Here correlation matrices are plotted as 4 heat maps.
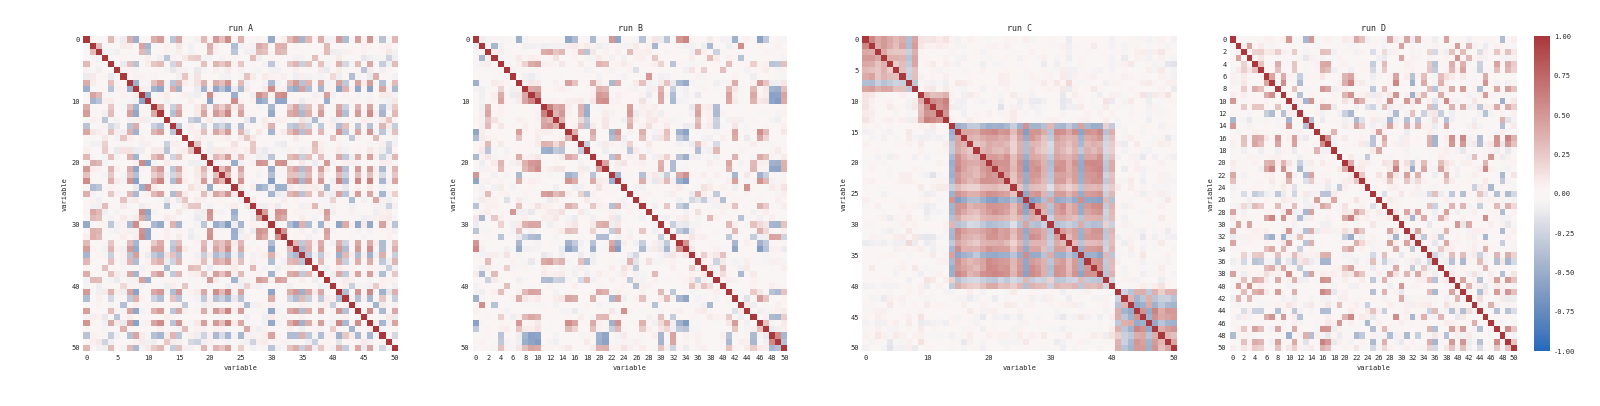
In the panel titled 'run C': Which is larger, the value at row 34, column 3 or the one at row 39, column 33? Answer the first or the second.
the first
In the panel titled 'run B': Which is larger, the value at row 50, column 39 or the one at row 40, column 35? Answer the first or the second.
the second
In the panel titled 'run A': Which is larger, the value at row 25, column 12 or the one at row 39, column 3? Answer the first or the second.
the first
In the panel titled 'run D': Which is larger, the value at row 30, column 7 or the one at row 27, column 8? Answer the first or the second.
the second
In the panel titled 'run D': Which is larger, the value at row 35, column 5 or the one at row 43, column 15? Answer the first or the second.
the first
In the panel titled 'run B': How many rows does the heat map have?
51
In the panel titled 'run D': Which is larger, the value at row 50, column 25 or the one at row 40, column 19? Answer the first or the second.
the second
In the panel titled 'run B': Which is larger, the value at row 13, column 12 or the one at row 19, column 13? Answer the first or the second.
the first
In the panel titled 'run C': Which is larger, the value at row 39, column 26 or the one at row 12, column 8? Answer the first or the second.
the first
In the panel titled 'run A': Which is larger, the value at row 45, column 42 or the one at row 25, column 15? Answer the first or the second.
the second
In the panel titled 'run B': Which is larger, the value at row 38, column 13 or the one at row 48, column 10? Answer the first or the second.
the first
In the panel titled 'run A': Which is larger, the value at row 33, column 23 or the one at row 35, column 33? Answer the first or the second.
the first
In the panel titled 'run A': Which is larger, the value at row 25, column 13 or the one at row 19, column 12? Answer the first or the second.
the second
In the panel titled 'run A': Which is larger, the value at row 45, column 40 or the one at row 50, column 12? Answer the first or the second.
the second
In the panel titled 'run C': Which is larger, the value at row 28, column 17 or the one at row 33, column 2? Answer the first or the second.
the first
